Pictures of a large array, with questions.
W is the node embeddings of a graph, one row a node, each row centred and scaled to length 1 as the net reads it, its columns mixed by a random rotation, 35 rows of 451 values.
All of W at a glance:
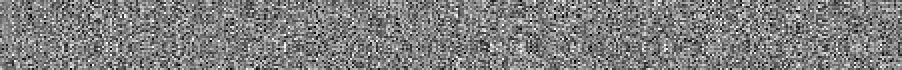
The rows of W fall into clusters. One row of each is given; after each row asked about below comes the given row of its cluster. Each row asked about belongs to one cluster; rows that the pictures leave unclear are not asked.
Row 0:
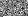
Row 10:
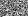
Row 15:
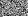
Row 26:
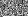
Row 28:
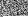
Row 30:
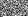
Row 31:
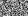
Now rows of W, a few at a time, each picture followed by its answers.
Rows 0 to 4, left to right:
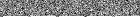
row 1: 28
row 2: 0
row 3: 10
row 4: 28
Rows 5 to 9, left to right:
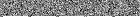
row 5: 30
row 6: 0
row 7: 28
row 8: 28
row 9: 15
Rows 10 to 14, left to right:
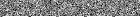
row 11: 26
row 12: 15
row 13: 30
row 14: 0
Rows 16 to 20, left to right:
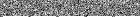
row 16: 30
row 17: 10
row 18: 26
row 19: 0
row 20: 31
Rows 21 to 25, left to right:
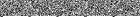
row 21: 30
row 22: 31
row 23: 10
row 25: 10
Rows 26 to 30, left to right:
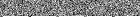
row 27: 0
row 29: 15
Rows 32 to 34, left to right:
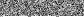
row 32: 28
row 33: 31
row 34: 15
